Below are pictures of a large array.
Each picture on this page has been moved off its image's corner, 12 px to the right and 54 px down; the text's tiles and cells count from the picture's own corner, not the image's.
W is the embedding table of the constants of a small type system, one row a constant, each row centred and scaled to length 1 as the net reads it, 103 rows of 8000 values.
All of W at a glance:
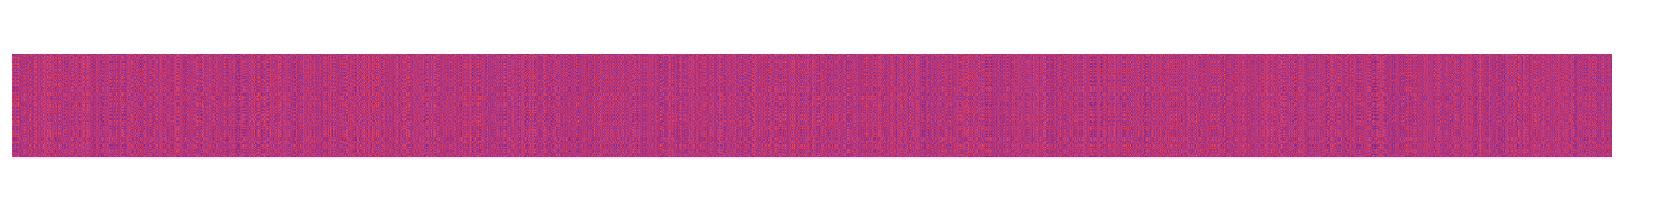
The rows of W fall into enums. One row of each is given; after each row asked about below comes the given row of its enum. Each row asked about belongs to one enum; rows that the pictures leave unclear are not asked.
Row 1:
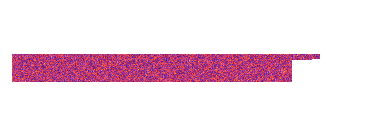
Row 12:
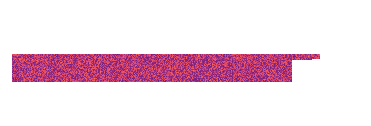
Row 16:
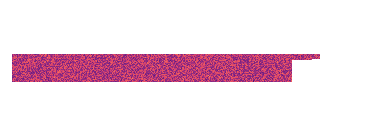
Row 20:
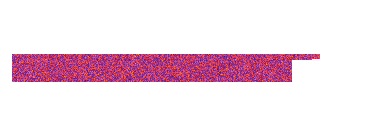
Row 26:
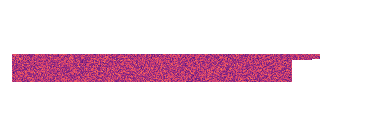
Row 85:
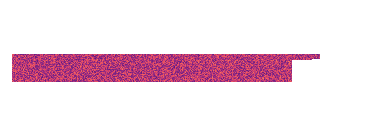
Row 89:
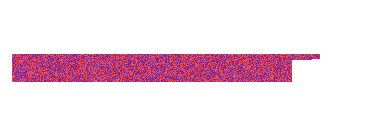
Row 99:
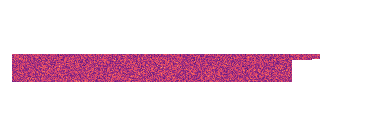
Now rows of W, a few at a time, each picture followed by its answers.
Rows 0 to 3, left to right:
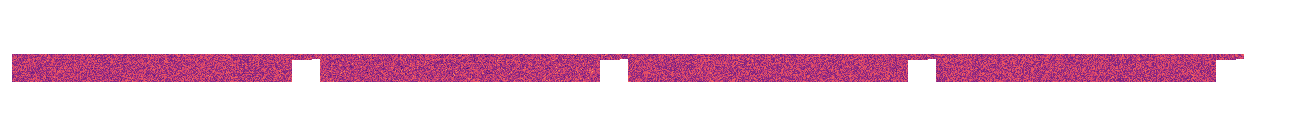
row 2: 89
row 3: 12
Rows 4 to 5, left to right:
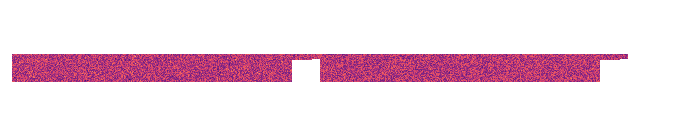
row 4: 20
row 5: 85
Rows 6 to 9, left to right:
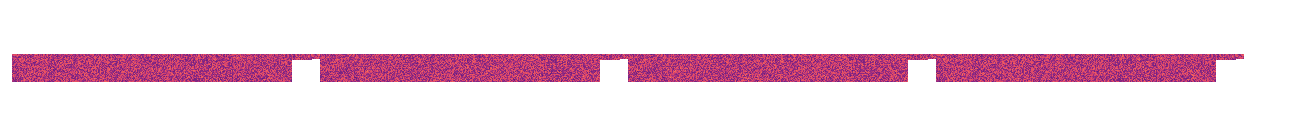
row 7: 16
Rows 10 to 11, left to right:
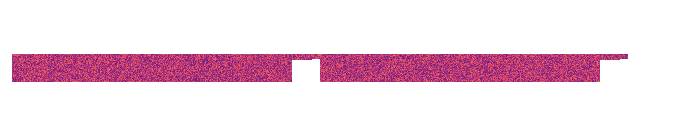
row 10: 12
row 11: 85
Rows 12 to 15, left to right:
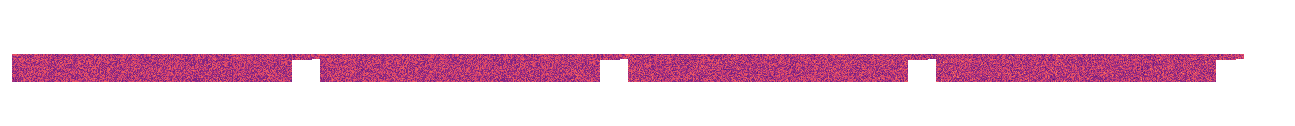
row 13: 12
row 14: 85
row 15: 20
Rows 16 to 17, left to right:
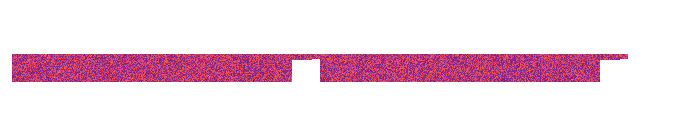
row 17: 12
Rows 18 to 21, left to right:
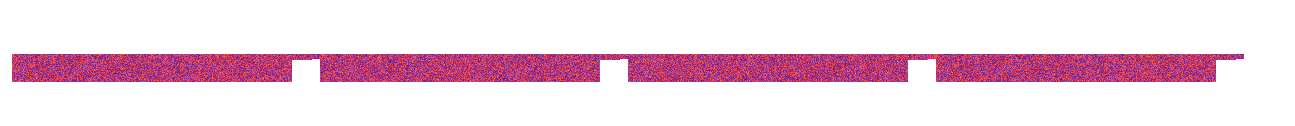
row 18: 85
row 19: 26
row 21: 85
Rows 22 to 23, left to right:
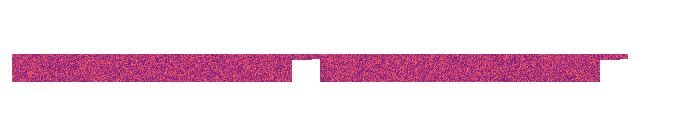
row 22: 89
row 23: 12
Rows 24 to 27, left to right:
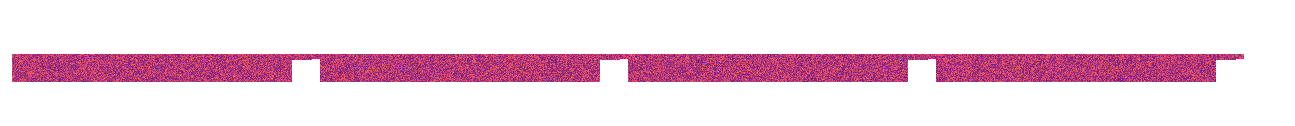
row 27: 12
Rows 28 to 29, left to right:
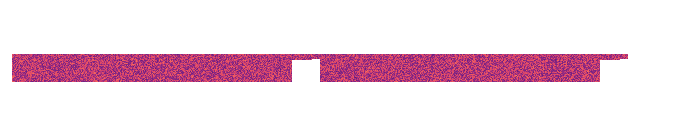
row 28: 89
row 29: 16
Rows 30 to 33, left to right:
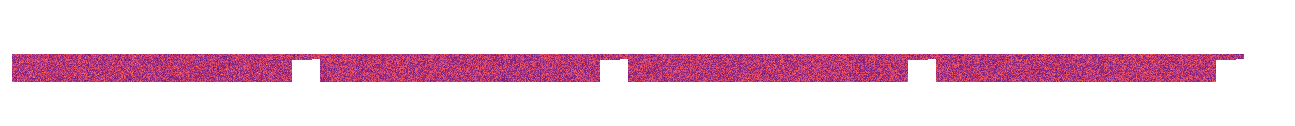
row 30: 20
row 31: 12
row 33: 85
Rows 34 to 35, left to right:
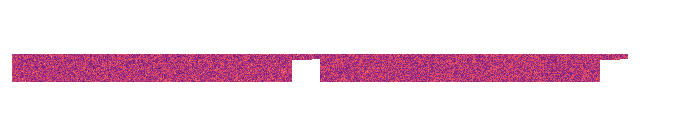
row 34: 1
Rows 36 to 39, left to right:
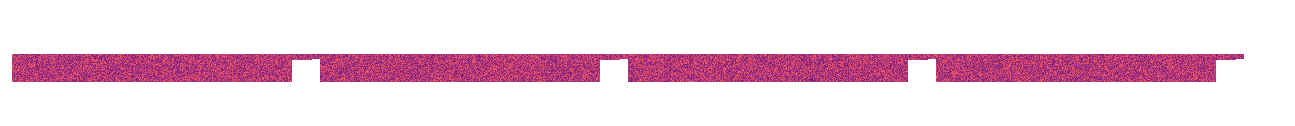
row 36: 85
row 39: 89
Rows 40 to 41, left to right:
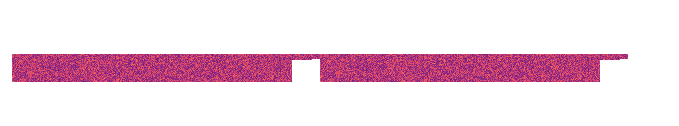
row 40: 89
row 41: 89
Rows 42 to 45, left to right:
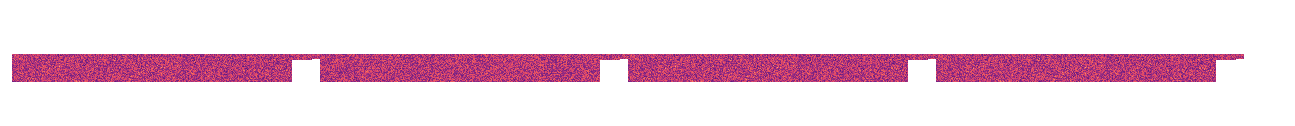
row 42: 99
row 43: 16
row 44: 99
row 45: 99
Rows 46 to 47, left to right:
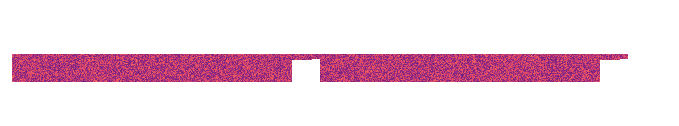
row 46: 89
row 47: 16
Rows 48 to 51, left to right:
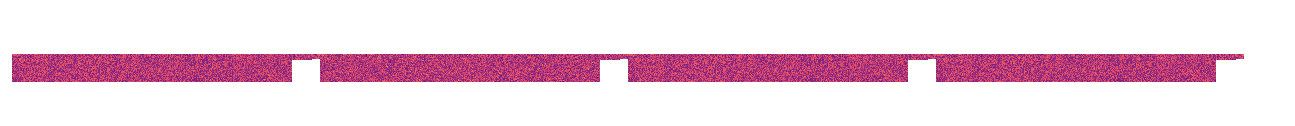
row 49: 26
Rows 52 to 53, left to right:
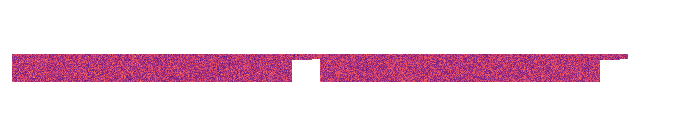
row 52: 20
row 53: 89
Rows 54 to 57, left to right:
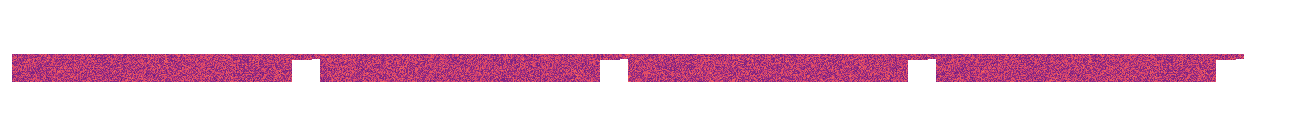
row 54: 16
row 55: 12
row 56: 89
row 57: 16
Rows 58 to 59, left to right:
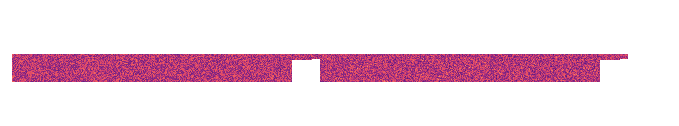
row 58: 89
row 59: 99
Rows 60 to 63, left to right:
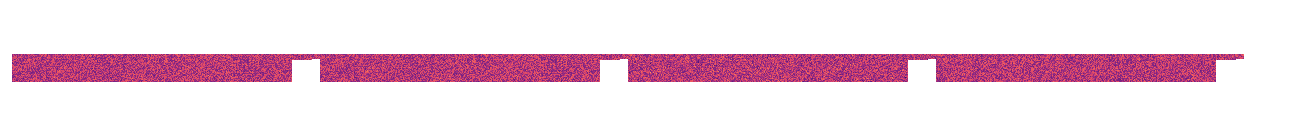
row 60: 16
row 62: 26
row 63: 12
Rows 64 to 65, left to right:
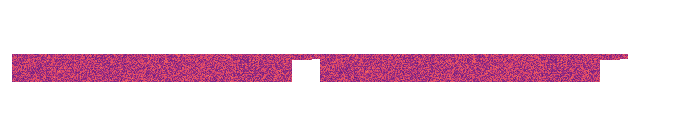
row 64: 16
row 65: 16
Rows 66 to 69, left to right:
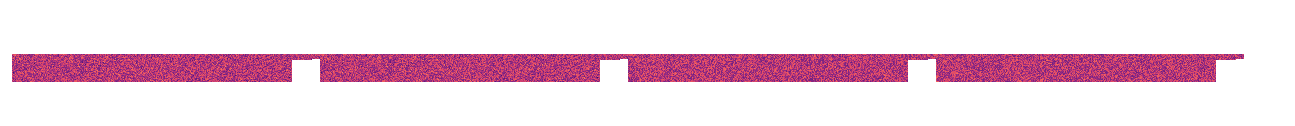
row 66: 26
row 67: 26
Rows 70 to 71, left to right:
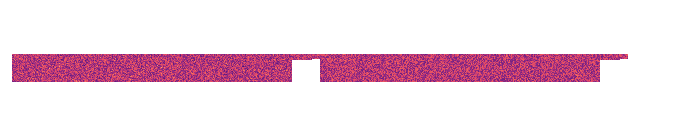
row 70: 99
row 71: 12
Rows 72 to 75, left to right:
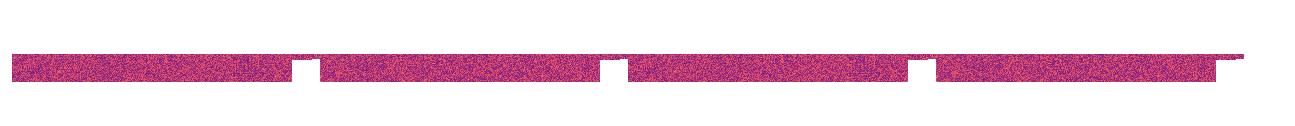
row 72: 16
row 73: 89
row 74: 16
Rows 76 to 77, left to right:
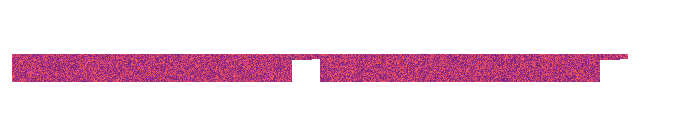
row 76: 89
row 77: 12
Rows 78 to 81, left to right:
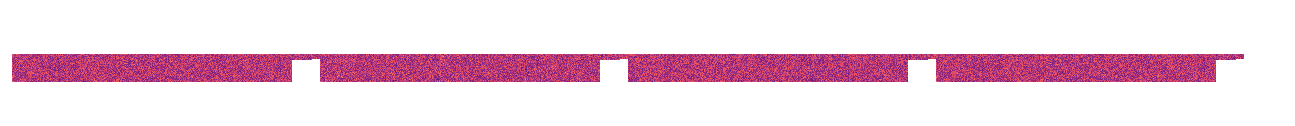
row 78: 89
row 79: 20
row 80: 12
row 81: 89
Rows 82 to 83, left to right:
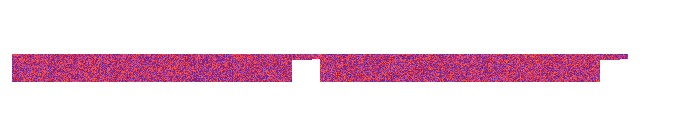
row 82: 12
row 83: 85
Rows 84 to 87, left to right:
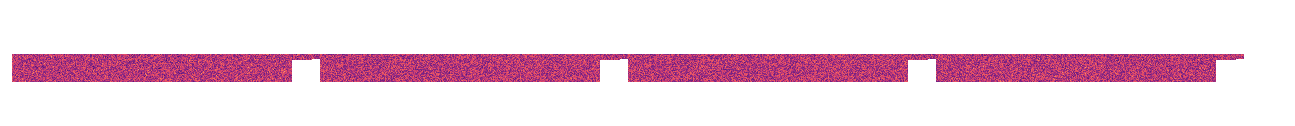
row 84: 1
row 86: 85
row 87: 99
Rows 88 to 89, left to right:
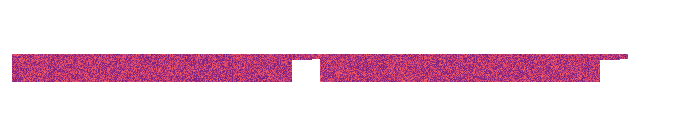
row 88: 12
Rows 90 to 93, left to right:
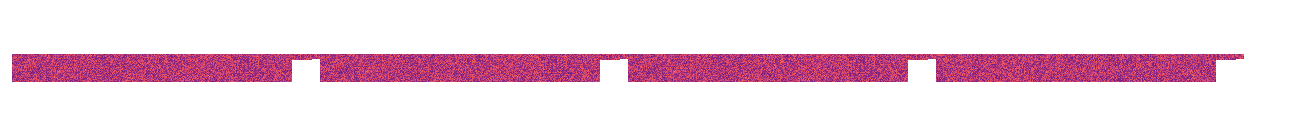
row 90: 16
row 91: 16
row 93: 12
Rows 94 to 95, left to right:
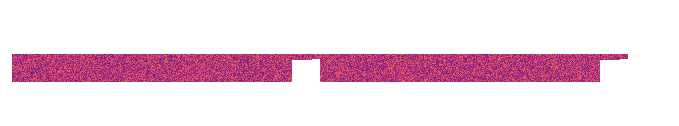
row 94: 16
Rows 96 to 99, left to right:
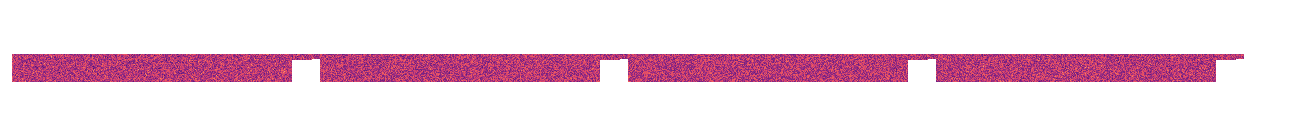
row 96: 1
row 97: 85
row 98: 89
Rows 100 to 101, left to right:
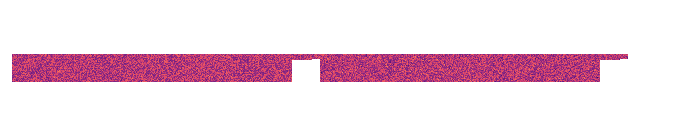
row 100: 16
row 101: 26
